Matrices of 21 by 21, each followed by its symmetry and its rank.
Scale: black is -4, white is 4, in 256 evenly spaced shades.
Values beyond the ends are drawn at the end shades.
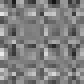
antisymmetric, rank two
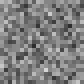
neither, full rank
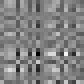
neither, rank two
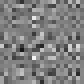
neither, rank three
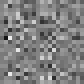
neither, rank three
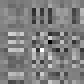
antisymmetric, rank two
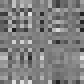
antisymmetric, rank two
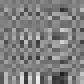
neither, rank two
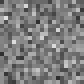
neither, full rank
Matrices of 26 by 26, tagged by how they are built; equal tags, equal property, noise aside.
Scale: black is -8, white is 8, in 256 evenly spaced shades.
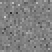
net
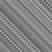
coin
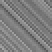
coin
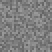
net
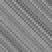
coin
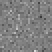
net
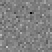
net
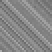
coin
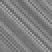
coin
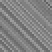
coin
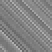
coin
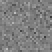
net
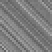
coin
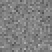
net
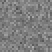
net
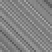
coin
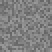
net
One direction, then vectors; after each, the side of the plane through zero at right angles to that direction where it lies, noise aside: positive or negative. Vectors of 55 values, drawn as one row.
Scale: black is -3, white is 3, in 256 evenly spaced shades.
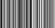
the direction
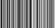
positive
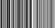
positive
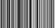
positive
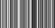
negative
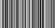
negative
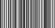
positive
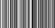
negative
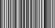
positive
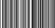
negative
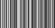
negative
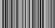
negative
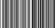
negative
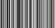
positive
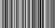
negative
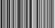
positive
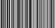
positive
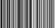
positive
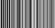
positive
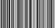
positive
